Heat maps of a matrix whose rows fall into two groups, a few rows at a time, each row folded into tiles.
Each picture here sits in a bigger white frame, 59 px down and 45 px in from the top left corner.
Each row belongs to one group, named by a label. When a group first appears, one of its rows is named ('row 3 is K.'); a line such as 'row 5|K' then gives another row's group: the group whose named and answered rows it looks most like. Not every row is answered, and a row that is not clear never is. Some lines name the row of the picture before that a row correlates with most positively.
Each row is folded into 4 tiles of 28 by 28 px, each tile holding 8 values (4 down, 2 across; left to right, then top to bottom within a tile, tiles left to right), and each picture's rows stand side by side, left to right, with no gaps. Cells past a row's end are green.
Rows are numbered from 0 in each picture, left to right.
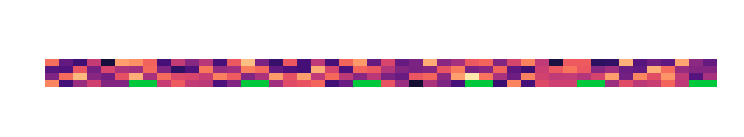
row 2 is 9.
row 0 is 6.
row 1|9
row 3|6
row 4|9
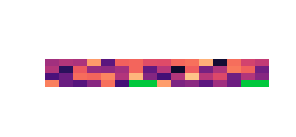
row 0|6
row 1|6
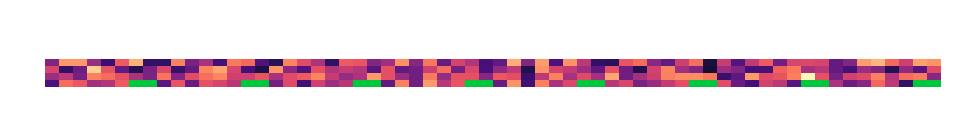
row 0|9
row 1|9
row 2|9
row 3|9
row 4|9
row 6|6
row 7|6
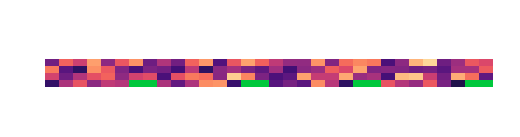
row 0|9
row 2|6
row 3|6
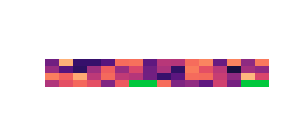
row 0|9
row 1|6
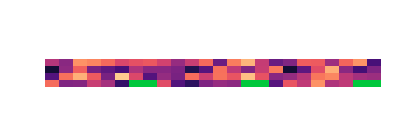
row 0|6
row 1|6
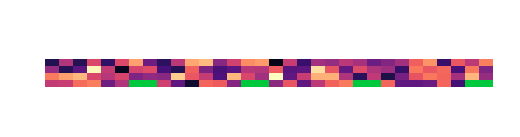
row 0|9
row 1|6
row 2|9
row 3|6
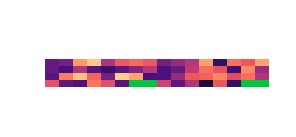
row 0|6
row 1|6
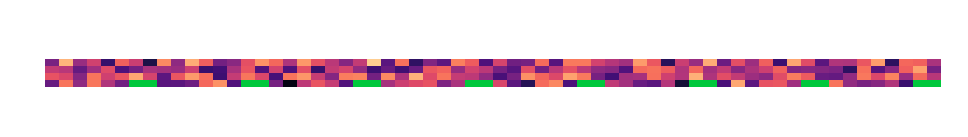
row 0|9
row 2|6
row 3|9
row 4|6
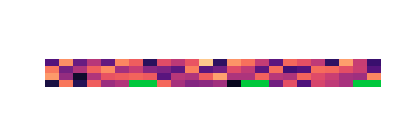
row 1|6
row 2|9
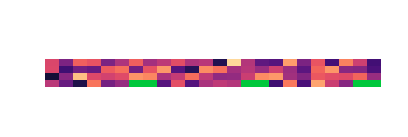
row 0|6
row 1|9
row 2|9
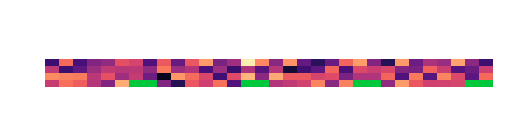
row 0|9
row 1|6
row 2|9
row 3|9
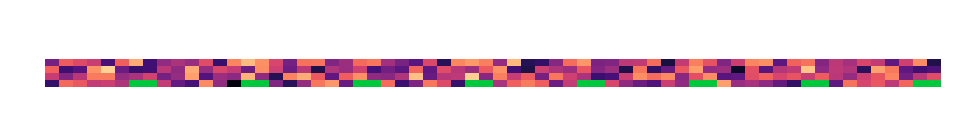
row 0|9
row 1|6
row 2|6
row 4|9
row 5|6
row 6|6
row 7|9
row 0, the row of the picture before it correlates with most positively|3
